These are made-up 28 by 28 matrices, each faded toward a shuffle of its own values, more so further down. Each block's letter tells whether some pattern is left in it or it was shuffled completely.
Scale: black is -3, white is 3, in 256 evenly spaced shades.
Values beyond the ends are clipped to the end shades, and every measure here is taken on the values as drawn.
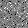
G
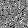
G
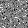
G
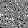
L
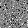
G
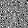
L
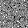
G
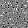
L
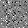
L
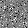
G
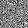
G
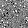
G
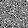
G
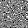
L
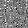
L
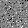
G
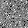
G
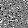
L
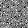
G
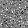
G
